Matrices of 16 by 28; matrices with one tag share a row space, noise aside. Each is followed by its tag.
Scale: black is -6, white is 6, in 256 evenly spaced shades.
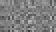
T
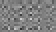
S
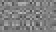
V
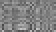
V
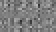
S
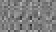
S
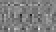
S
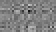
T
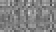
T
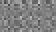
S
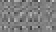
S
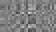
T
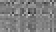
T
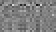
V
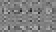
S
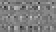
S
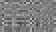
V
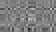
T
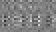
S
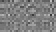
T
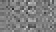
T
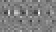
S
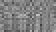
V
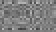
V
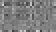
V
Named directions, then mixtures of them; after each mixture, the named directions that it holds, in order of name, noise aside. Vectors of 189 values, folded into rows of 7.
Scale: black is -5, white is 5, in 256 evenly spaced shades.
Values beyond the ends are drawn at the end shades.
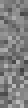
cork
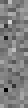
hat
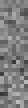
cork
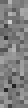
cork, hat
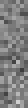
cork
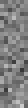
cork, hat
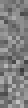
cork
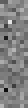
hat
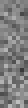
cork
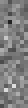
cork, hat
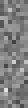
cork, hat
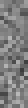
cork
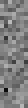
cork, hat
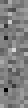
hat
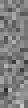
cork, hat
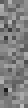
cork, hat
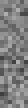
cork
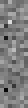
hat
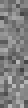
cork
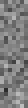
cork, hat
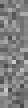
cork, hat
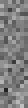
cork, hat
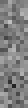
cork, hat
